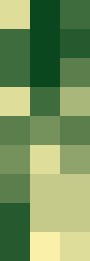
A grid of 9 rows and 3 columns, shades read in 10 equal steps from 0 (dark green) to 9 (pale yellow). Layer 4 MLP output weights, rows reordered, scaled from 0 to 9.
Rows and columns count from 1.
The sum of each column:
32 37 42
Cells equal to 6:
1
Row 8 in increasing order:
1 7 7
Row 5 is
3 4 3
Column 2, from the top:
0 0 0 2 4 8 7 7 9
